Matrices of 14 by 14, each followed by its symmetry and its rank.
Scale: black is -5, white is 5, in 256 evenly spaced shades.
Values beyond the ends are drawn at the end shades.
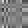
neither, rank one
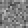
antisymmetric, full rank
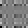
neither, rank one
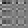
neither, rank one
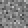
antisymmetric, full rank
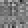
neither, rank three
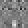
neither, rank three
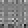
neither, rank two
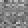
neither, rank three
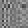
neither, rank two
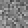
antisymmetric, full rank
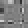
antisymmetric, rank two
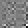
neither, rank two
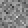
symmetric, full rank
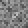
symmetric, full rank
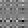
neither, rank one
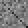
symmetric, full rank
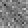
symmetric, full rank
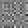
antisymmetric, rank two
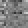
neither, rank three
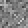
symmetric, full rank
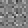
antisymmetric, rank two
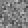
antisymmetric, full rank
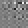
neither, rank two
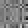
neither, rank two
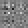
antisymmetric, rank two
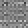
neither, rank three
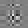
neither, rank one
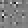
antisymmetric, rank two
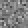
antisymmetric, full rank
